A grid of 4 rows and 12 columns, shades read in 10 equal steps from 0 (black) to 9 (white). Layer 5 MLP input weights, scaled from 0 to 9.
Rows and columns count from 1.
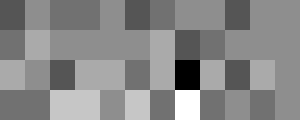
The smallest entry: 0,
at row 3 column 8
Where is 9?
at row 4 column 8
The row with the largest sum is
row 4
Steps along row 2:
up down same same same up down up up same same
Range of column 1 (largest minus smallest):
3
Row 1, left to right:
3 5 4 4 5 3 4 5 5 3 5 5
